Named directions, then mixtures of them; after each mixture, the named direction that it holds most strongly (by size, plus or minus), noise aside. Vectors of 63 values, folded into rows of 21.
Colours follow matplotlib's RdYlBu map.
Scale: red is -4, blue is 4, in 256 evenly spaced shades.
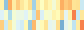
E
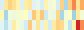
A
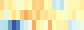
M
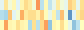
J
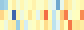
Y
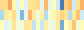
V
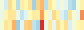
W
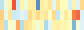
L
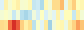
M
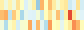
J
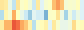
M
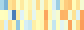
Y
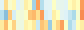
J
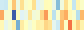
Y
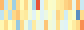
L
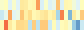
J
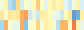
L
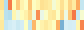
E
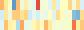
L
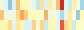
V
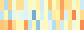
E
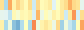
E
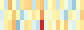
W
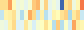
V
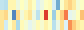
Y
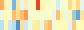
L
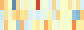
L
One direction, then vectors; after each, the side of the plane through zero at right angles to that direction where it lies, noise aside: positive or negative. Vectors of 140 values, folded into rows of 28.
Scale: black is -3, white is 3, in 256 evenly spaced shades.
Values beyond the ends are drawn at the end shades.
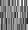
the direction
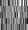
positive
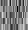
negative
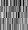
negative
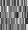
positive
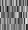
negative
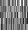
positive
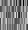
negative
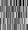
negative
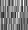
positive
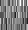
positive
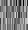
negative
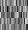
negative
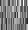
positive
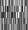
positive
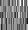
positive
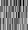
negative
